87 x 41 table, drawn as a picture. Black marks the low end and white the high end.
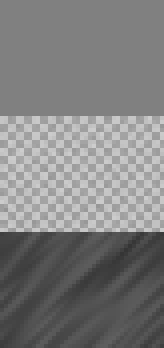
It is made of 3 by 1 panels. Panel 1,1: middling, flat. Panel 2,1: high, checkered. Panel 3,1: low, slanting up to the right, faint in contrast.
